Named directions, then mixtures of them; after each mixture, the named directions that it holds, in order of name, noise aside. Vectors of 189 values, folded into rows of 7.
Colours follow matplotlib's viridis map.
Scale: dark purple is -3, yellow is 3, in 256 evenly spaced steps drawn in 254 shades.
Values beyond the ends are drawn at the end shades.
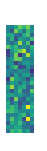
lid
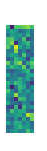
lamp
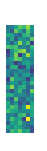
lid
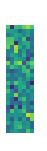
lamp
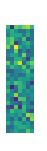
lamp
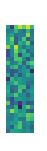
lamp, lid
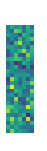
lamp, lid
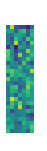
lamp, lid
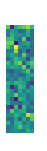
lamp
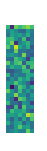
lamp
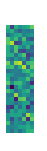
lamp, lid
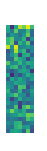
lamp, lid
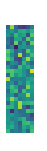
lamp, lid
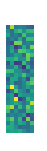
lamp, lid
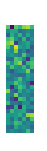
lamp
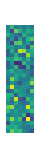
lamp, lid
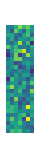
lid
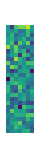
lamp, lid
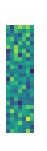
lamp, lid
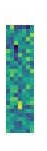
lamp, lid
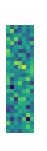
lamp, lid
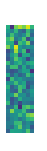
lamp, lid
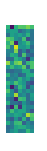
lamp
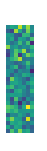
lid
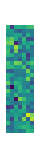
lamp, lid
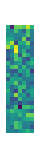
lamp, lid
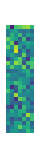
lamp
